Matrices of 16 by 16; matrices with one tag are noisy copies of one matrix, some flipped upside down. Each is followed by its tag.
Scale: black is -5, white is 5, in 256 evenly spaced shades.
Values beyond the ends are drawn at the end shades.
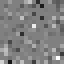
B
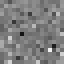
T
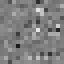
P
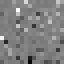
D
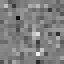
P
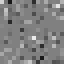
B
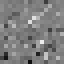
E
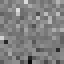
D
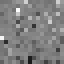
D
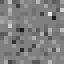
T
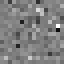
P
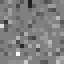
D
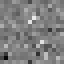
E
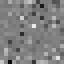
B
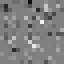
E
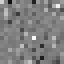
B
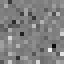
T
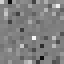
B
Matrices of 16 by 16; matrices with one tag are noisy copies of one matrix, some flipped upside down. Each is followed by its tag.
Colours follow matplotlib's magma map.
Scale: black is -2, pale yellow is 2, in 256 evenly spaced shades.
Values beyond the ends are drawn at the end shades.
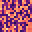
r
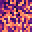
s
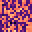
r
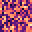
r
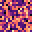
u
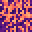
s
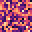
u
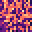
s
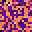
u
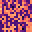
r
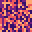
r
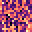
r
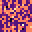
r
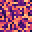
u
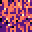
s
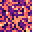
u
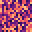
r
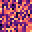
r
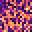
s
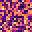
u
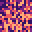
s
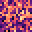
s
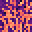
s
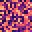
u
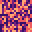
r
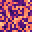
u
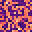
u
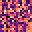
r
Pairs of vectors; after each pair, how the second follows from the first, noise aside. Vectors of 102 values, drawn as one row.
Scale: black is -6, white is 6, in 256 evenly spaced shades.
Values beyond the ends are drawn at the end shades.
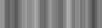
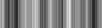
scaled up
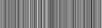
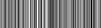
scaled up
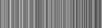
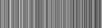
copied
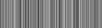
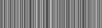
shuffled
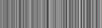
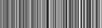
scaled up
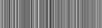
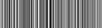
scaled up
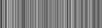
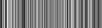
scaled up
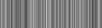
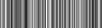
scaled up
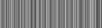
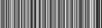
scaled up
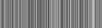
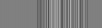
partly zeroed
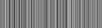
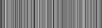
shuffled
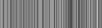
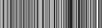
scaled up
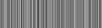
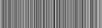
shuffled
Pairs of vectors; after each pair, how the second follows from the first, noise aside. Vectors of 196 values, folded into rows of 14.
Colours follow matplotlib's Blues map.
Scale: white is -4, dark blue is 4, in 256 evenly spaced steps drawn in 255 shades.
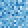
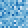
copied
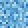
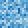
shuffled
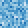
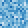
copied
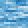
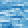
reversed
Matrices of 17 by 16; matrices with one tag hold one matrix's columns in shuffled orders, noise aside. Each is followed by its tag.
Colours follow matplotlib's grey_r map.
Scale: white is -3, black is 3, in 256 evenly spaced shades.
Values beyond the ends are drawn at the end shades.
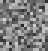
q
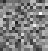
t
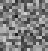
q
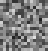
q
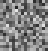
q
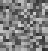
q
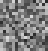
q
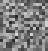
t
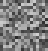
t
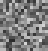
q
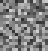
q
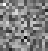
t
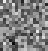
q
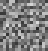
t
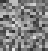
t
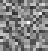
t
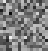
q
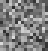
q
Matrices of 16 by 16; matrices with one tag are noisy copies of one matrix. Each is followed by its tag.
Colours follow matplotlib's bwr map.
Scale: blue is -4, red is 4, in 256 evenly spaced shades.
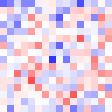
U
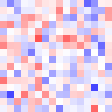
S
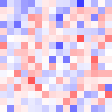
U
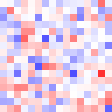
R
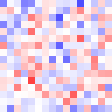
U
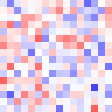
S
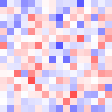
U
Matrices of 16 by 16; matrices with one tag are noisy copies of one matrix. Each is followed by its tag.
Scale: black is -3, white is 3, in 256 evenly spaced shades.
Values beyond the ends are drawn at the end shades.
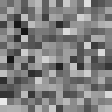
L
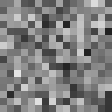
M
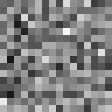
L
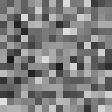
L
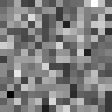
M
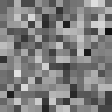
M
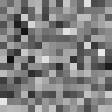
L
